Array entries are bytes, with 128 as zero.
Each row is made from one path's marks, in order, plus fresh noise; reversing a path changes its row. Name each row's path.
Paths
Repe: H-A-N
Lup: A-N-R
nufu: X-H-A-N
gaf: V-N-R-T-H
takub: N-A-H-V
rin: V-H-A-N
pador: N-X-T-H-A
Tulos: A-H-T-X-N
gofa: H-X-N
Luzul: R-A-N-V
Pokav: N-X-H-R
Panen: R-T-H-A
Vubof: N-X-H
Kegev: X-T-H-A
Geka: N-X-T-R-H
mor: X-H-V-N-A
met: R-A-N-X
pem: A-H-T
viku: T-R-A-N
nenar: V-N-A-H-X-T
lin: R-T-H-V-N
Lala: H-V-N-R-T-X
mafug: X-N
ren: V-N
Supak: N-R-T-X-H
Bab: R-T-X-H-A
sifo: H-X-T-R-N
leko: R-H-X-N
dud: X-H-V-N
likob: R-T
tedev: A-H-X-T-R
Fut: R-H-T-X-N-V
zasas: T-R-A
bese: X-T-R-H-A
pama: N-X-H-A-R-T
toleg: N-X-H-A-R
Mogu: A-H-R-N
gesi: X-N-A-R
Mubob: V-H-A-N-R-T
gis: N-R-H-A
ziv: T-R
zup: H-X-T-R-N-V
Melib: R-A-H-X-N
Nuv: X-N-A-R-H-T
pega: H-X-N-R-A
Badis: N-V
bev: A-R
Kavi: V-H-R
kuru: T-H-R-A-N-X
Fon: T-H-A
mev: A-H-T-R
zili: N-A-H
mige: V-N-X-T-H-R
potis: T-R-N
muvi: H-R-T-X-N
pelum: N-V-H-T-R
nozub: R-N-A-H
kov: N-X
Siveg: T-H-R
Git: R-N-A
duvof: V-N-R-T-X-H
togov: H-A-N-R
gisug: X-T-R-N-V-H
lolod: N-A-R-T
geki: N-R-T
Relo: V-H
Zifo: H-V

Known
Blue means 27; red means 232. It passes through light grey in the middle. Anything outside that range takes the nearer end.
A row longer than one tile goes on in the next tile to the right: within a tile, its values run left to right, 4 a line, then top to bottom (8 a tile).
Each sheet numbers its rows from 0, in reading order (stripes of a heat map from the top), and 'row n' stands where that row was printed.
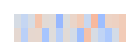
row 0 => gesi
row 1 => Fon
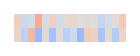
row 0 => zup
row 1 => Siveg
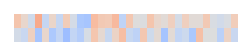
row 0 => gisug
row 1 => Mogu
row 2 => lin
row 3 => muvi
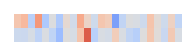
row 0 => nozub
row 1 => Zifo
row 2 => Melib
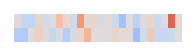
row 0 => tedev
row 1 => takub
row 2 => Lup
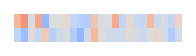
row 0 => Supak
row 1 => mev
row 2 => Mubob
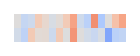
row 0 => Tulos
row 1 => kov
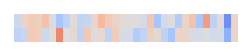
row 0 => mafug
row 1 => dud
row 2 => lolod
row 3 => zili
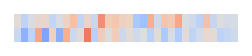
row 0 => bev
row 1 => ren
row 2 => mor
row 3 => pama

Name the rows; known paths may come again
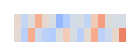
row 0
viku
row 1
Repe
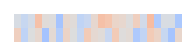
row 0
gesi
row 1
dud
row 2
lolod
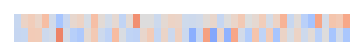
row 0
mafug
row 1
leko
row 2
Pokav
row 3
bev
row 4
Luzul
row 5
mor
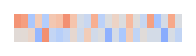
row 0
Relo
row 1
kuru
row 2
met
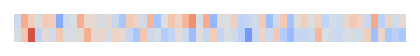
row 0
Zifo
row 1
takub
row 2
Panen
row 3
Supak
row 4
ziv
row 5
nenar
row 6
gisug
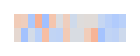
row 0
Geka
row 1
pem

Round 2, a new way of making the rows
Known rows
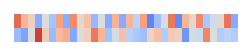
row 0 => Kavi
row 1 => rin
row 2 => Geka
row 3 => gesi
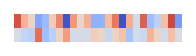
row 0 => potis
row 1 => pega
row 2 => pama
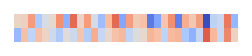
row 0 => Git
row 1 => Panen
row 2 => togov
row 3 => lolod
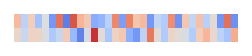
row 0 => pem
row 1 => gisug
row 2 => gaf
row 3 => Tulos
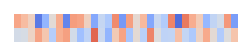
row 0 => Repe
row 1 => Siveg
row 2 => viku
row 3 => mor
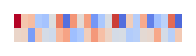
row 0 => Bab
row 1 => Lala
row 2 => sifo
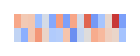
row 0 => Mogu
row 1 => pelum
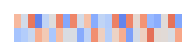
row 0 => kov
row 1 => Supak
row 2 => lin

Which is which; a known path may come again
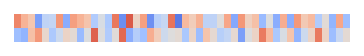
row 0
dud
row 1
kuru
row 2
mige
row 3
nozub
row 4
rin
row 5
nufu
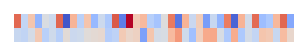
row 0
bev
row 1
mev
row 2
Bab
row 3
muvi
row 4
toleg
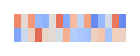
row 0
lin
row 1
Geka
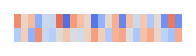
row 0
zasas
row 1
Repe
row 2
Tulos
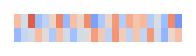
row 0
Vubof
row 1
zili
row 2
Fon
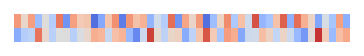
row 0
nenar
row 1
togov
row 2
duvof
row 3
takub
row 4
Pokav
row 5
Kavi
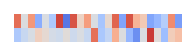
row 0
tedev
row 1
Kegev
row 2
gisug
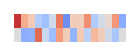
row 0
bese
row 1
Git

